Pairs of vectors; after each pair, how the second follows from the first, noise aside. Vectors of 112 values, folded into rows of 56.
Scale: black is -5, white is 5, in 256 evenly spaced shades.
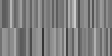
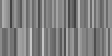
negated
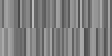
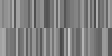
shuffled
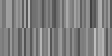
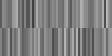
shuffled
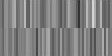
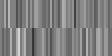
reversed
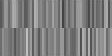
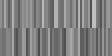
shuffled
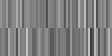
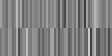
sign-scrambled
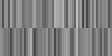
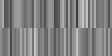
sign-scrambled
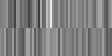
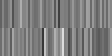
shuffled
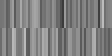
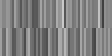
negated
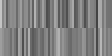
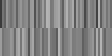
sign-scrambled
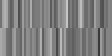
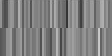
negated
